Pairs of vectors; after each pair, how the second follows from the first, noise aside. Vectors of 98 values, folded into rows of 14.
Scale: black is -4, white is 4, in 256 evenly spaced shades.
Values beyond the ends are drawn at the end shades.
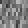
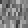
copied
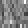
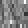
copied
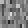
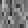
sign-scrambled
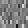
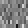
copied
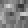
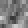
wrapped around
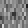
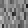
sign-scrambled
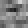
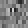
sign-scrambled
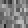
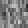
wrapped around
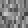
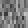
sign-scrambled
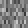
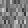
copied
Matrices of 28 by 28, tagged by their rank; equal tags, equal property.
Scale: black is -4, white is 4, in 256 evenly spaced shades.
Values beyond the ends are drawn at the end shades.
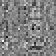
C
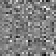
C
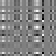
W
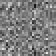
C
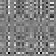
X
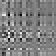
X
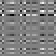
W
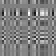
W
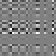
W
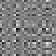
X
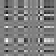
W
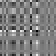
W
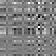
X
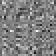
C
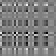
W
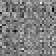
C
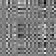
X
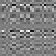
X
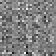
C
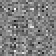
C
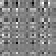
X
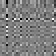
X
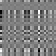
W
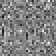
C
